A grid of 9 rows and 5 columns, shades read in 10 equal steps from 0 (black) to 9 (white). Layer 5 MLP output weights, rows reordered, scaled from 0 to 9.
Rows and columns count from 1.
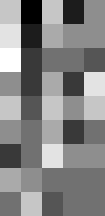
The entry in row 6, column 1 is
5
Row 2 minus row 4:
3 -1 0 3 -3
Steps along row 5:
down up down up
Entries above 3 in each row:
3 4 3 3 4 4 4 5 4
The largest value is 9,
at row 3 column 1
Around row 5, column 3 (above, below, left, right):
6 6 3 5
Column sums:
53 28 51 32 45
